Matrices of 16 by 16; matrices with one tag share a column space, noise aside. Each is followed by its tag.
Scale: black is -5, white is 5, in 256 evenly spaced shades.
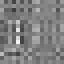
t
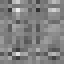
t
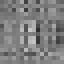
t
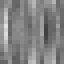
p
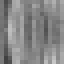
p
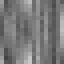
p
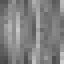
p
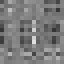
t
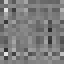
t
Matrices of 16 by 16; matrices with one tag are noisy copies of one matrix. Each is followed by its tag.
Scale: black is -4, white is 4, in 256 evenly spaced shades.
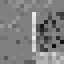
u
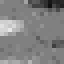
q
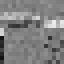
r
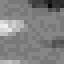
q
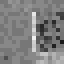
u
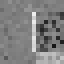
u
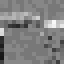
r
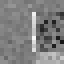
u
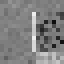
u
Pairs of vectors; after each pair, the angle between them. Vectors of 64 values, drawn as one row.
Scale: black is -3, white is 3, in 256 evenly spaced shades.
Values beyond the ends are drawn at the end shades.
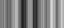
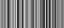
orthogonal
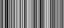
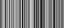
partly aligned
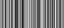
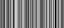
nearly opposite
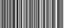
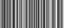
nearly parallel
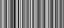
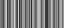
nearly opposite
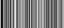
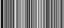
nearly parallel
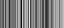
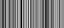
nearly parallel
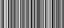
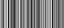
nearly parallel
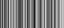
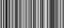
orthogonal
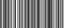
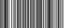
partly aligned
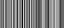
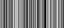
orthogonal
